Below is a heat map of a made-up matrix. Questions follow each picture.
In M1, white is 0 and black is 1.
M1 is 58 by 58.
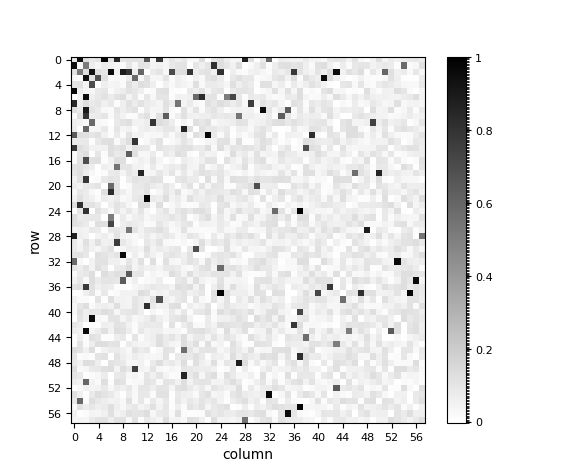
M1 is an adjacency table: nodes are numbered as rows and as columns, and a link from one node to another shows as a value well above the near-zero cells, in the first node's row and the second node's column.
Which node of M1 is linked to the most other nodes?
node 2
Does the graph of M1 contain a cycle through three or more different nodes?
no
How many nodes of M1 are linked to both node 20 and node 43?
0
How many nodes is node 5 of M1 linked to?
1
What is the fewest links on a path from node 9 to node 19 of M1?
2
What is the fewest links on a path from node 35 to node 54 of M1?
4
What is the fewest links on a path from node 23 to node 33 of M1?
4
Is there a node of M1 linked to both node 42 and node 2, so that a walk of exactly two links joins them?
yes
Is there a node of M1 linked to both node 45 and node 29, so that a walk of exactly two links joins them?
no
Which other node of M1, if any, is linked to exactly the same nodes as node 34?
node 15
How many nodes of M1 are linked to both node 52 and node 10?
0
